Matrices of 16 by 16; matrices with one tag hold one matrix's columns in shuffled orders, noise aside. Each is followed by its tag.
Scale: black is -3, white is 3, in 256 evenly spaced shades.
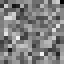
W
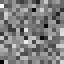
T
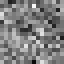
T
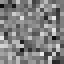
W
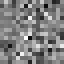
W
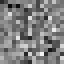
W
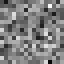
T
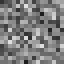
T
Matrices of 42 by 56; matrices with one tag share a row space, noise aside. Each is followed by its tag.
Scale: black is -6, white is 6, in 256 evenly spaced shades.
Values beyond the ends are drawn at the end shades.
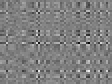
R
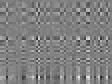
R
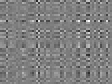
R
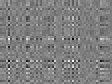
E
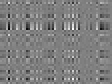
E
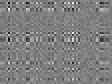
E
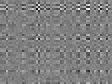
R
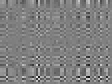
R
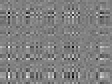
E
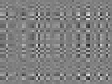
R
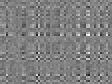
R
